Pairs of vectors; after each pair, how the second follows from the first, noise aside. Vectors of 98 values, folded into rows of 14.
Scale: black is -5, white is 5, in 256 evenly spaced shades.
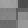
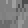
partly zeroed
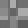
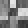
scaled up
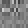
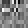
scaled up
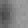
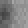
copied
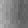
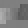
partly zeroed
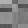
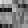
scaled up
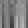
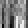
scaled up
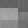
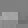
partly zeroed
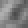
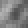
copied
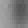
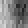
scaled up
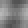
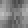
copied
